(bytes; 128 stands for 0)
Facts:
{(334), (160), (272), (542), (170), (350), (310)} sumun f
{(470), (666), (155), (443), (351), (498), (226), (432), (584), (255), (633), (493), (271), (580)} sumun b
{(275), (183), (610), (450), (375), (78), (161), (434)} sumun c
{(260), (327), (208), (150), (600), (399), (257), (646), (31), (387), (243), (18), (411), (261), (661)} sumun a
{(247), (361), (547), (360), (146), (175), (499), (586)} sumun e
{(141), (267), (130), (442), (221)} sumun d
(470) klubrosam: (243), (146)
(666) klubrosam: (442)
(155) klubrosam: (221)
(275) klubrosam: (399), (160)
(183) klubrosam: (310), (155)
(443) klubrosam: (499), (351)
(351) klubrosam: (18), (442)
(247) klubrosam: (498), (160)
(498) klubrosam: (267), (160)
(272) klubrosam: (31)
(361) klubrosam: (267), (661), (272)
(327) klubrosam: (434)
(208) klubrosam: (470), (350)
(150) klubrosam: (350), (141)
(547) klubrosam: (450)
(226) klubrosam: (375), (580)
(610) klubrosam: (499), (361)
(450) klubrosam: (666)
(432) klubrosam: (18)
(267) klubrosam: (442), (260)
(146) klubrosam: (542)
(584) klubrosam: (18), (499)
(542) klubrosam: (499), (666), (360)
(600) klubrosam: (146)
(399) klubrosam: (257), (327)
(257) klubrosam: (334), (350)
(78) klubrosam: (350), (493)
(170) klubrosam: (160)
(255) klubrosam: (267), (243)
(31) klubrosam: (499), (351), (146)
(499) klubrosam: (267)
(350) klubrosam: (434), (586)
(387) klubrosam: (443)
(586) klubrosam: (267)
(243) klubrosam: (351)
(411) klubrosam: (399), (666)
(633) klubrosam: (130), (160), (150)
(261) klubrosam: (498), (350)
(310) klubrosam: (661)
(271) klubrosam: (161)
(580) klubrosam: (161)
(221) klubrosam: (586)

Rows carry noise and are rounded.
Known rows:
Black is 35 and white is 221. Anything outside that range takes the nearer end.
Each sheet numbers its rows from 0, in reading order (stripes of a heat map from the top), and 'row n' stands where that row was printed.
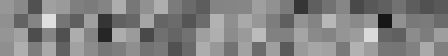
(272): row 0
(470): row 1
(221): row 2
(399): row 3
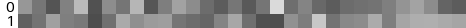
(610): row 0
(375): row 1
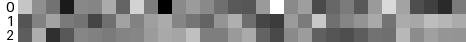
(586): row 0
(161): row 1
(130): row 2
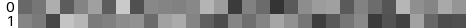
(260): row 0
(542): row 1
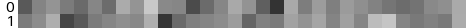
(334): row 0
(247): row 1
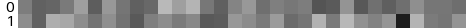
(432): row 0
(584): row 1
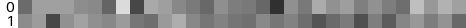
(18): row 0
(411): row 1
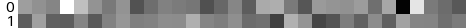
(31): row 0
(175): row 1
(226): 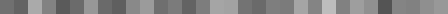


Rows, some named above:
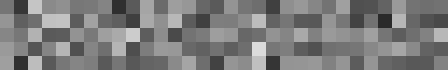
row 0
(666)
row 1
(443)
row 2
(170)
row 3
(610)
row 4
(255)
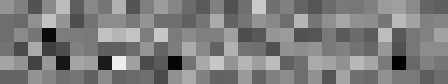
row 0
(610)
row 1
(450)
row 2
(160)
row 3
(633)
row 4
(350)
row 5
(547)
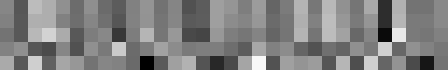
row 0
(584)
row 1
(584)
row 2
(351)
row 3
(275)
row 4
(499)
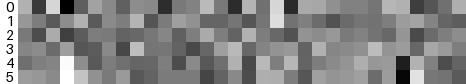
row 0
(498)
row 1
(610)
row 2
(633)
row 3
(78)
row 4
(146)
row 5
(31)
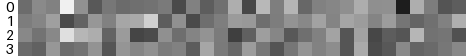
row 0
(146)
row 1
(170)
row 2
(243)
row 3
(310)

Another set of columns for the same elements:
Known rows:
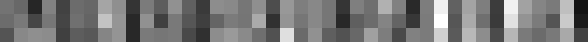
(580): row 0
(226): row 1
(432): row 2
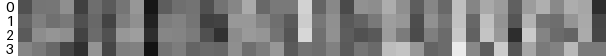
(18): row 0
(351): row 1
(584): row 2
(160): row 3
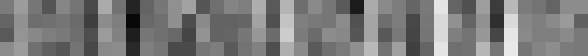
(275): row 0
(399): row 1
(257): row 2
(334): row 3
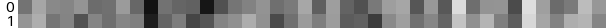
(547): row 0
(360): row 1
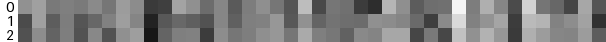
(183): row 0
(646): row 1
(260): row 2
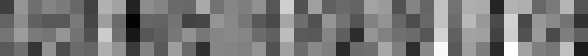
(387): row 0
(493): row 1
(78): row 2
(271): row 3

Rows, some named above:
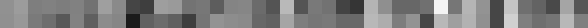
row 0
(183)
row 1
(586)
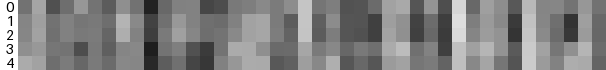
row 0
(450)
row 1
(610)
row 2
(610)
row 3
(499)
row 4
(146)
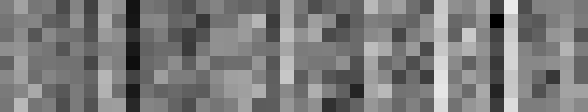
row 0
(350)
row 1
(633)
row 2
(470)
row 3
(586)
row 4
(399)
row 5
(610)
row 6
(247)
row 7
(542)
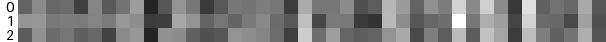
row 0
(155)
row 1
(183)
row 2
(443)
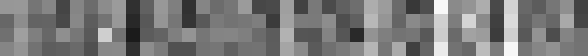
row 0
(310)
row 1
(155)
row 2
(78)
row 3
(334)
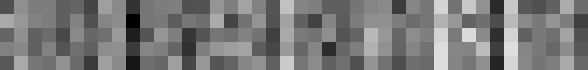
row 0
(255)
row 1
(141)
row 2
(155)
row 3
(272)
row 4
(411)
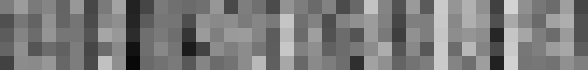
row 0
(221)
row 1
(243)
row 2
(31)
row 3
(666)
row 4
(261)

